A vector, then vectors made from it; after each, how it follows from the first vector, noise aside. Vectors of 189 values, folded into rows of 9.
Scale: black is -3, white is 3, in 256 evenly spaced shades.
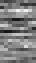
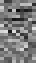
sign-scrambled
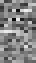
sign-scrambled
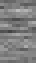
shrunk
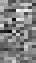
sign-scrambled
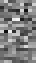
sign-scrambled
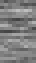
shrunk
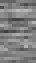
shrunk
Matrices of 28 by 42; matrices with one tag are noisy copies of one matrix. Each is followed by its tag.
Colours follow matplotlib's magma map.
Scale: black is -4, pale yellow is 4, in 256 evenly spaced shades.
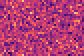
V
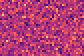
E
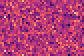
V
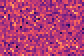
V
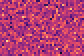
E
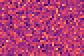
E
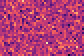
V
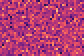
E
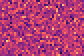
E
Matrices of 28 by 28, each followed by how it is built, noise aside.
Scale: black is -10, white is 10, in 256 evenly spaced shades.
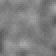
smooth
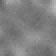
smooth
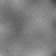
smooth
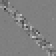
banded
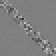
banded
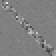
banded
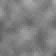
smooth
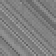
Toeplitz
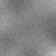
smooth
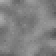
smooth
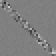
banded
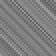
Toeplitz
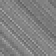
Toeplitz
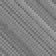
Toeplitz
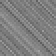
Toeplitz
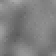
smooth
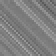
Toeplitz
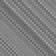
Toeplitz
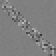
banded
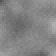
smooth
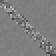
banded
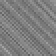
Toeplitz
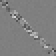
banded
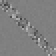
banded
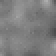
smooth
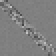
banded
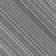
Toeplitz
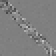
banded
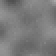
smooth
